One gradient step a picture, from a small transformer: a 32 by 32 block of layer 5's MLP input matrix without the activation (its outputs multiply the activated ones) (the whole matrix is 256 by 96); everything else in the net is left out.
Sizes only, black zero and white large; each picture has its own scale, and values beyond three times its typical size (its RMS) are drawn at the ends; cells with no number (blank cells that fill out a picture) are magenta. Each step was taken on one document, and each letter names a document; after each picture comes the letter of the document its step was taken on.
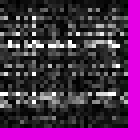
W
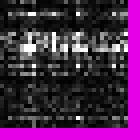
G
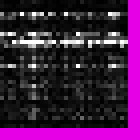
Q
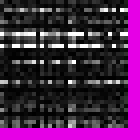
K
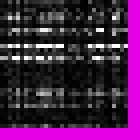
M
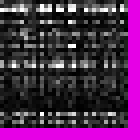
K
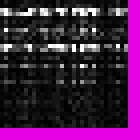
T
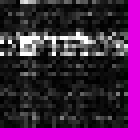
G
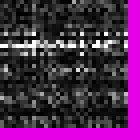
W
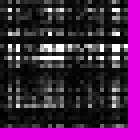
M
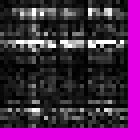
Q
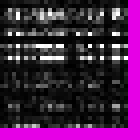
M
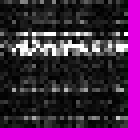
G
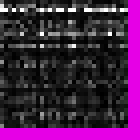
K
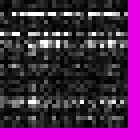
Q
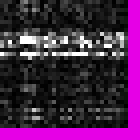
G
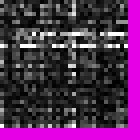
K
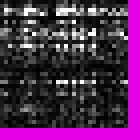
T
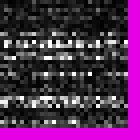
W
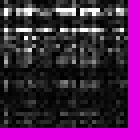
T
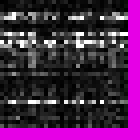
Q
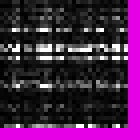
M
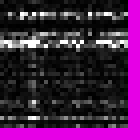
Q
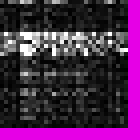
G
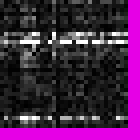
G
